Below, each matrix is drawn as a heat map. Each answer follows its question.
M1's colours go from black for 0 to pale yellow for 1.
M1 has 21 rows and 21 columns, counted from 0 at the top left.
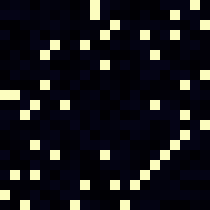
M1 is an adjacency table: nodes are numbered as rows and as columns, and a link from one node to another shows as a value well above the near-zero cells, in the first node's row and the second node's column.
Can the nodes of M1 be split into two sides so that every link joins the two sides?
no
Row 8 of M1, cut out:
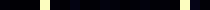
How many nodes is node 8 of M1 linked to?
2
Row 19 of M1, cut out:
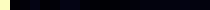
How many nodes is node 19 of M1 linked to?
1
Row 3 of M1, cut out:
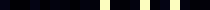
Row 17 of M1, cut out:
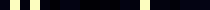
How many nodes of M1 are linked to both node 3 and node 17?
1
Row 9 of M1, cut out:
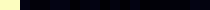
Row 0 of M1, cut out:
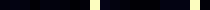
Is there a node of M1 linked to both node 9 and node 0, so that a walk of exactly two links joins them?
no
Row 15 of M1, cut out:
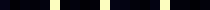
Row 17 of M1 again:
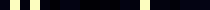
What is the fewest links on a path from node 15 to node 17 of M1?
3
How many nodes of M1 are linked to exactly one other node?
6
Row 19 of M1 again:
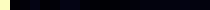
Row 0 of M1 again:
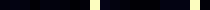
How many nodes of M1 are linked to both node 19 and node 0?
0
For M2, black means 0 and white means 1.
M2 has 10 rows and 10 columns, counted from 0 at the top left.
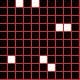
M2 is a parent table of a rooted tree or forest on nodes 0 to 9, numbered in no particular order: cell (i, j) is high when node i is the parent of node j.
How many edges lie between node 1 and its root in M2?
2
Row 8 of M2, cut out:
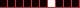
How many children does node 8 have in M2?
1
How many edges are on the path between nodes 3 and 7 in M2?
1
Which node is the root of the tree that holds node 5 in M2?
3
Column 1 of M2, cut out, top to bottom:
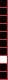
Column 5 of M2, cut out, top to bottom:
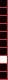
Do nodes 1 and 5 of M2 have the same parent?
yes
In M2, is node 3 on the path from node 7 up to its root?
yes
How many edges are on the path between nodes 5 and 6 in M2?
4
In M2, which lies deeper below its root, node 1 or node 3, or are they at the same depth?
node 1
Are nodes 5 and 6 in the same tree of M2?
yes
